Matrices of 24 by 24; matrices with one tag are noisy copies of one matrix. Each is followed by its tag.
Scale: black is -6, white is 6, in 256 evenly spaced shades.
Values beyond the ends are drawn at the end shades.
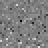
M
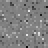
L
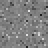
L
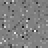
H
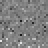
M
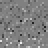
M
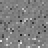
M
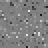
L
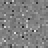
H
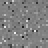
H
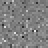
H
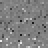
M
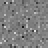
H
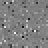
H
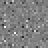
H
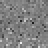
M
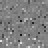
M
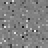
H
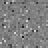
H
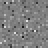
H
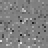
M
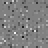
H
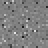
H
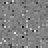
H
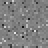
H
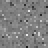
L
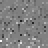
M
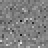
M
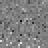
M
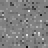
L
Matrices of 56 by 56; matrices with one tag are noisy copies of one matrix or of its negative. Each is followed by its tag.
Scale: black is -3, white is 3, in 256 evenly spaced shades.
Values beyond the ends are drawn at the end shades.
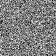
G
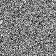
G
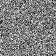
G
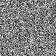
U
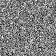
U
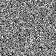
U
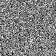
U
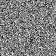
U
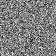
U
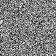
G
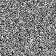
U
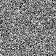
G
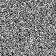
U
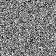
U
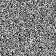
U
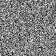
U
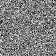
G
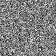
U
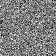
G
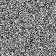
U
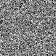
G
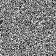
G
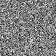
U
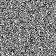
U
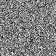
U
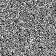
U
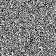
U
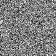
G
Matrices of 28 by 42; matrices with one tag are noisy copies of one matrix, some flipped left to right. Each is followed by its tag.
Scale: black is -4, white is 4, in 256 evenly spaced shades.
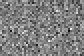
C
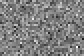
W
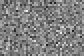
C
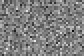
C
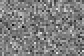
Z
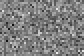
Z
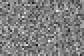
C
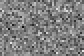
Z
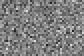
C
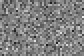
C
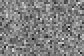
W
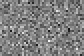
C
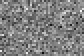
Z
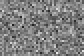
Z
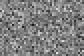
Z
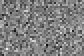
C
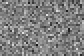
C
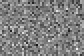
C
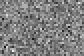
W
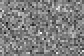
Z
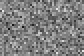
Z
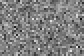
W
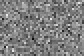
W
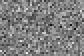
Z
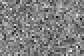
W
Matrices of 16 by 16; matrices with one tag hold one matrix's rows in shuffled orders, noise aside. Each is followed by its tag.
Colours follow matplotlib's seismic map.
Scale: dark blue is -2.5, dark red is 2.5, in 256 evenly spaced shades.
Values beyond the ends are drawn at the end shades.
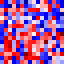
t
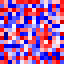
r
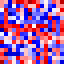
r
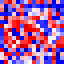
t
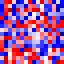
t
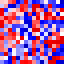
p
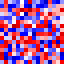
r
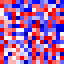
p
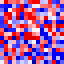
t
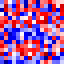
r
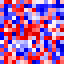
t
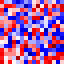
p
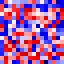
t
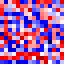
r
